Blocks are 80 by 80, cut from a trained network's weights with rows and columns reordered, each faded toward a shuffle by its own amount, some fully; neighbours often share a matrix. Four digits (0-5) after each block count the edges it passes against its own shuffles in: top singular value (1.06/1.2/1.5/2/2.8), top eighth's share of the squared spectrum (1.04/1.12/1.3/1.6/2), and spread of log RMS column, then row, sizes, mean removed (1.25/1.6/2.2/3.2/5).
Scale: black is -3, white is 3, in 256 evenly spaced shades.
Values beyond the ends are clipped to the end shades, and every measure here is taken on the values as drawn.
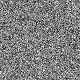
0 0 0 0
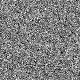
0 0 0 0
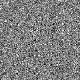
3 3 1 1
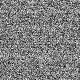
1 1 0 0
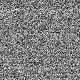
1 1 0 0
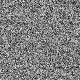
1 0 0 0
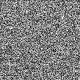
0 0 0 0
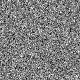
0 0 0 0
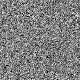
2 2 0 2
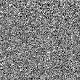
3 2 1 1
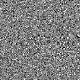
3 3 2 2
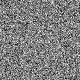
2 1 0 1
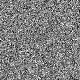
0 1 0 1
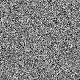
2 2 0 0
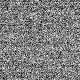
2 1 0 0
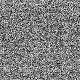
1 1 0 0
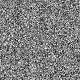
1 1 0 0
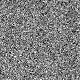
1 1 0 0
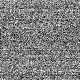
2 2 0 0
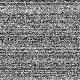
4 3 1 1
